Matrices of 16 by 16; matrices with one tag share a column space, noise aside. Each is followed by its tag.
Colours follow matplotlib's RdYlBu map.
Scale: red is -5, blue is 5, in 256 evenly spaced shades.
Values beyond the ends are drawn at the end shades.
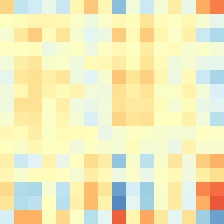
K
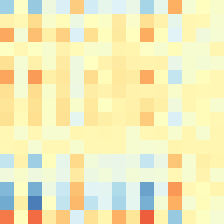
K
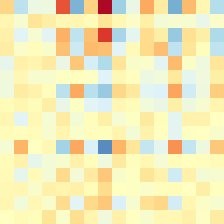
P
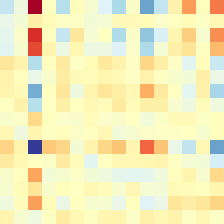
P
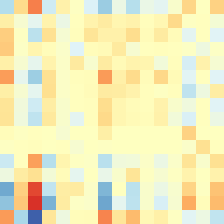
K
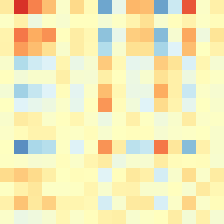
P
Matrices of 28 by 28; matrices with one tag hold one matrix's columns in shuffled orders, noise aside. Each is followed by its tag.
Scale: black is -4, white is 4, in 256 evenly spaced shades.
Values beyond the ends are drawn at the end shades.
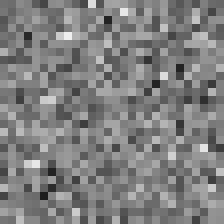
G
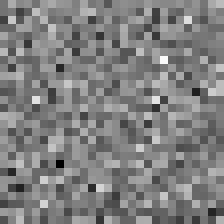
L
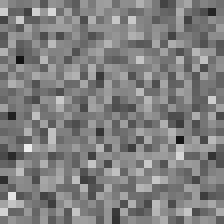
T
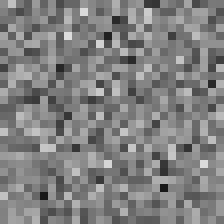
G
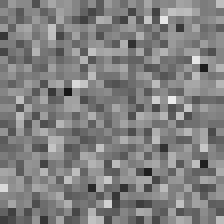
L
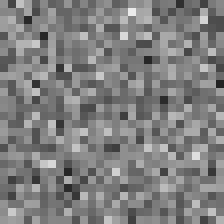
G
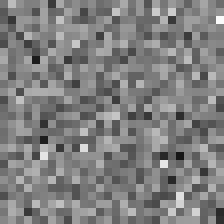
T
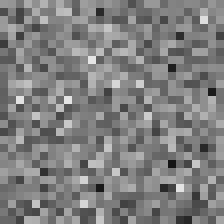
L
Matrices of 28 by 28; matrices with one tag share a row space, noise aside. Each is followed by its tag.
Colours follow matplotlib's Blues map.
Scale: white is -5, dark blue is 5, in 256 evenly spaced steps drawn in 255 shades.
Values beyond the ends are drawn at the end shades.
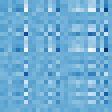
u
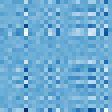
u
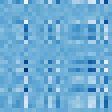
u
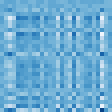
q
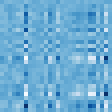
u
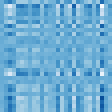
q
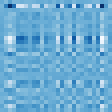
q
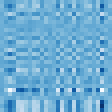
q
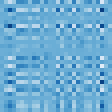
q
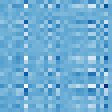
u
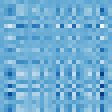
q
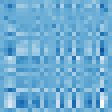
q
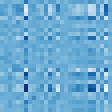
u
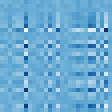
u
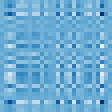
q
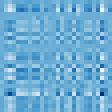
q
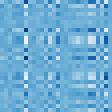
u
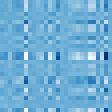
u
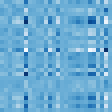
u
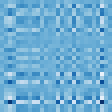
q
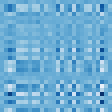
q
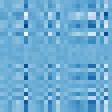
u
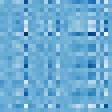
u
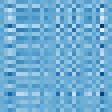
q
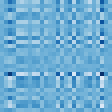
q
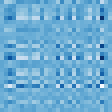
q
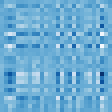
q
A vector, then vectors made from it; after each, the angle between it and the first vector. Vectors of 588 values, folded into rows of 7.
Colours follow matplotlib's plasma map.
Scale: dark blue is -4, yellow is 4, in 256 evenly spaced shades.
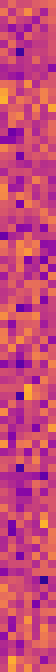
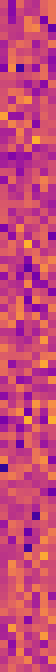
orthogonal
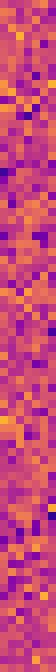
orthogonal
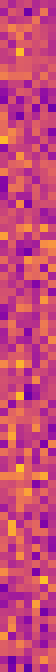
nearly opposite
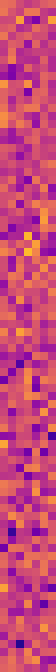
partly aligned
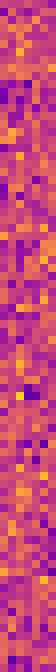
nearly opposite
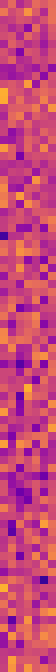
nearly parallel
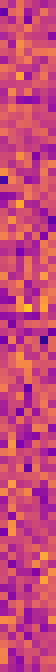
partly opposed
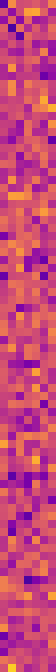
partly aligned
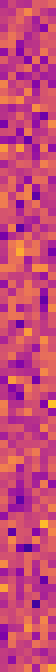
partly aligned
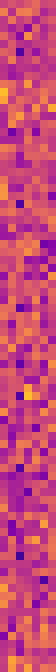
nearly parallel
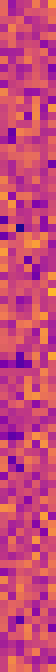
partly aligned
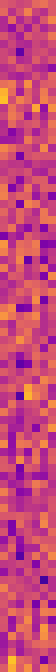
nearly parallel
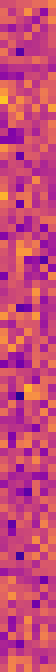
nearly parallel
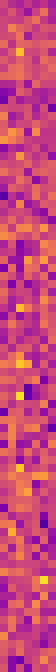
nearly opposite
